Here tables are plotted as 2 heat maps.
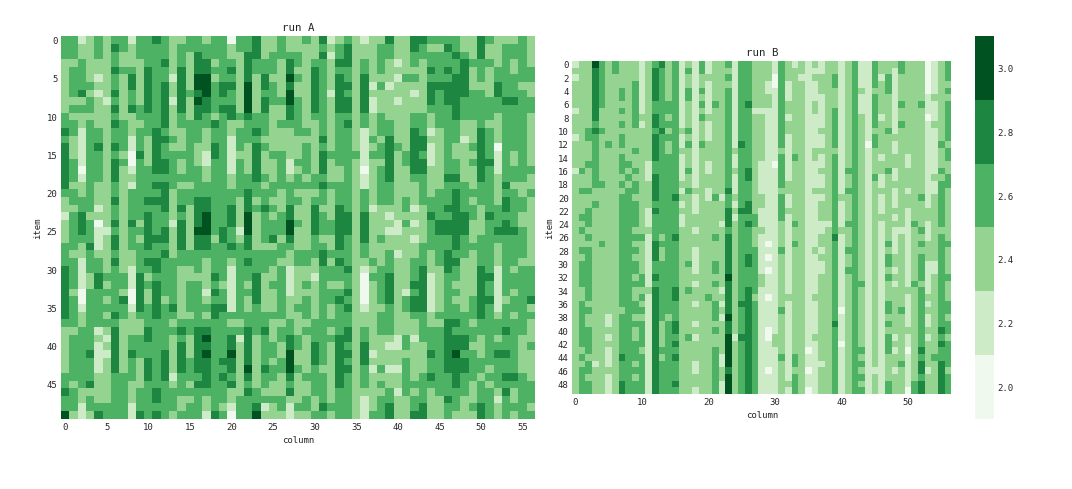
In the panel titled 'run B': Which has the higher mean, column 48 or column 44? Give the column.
48
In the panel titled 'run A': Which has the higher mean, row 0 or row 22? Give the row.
22
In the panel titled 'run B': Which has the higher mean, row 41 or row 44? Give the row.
44
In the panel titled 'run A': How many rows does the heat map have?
50
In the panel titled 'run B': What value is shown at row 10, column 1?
2.4
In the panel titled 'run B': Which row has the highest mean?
48
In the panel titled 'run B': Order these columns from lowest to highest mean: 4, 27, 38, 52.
38, 4, 27, 52
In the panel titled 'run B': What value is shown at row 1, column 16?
2.2
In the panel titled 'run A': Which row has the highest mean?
25
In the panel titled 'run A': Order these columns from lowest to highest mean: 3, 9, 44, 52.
52, 44, 3, 9
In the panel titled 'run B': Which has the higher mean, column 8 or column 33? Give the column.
8
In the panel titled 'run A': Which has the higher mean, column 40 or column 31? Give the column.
31
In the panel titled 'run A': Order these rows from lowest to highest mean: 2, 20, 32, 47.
32, 47, 2, 20
